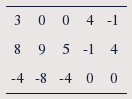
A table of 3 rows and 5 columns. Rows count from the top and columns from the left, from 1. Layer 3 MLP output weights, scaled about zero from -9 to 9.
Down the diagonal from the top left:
3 9 -4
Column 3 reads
0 5 -4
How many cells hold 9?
1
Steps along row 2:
up down down up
